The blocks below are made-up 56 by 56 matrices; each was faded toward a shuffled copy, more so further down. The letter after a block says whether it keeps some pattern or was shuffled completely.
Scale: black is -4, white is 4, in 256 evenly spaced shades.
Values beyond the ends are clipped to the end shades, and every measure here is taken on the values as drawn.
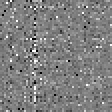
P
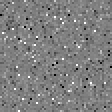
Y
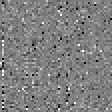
P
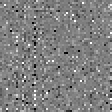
P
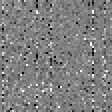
P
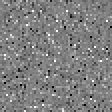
Y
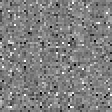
P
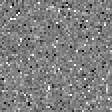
Y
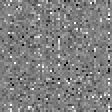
P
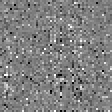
P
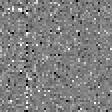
P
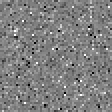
Y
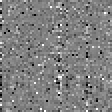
P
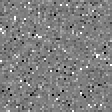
Y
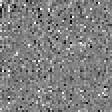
P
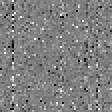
P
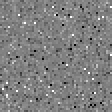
Y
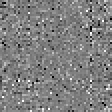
P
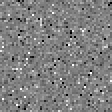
Y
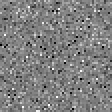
Y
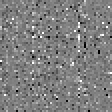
P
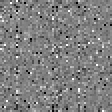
P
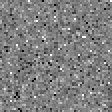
Y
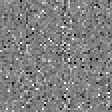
P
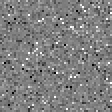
Y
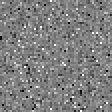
Y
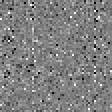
P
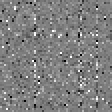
P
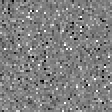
Y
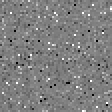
Y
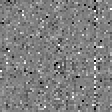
P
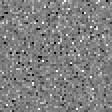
Y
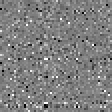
P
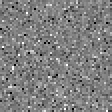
Y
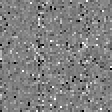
P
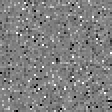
Y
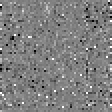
P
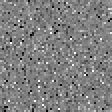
Y
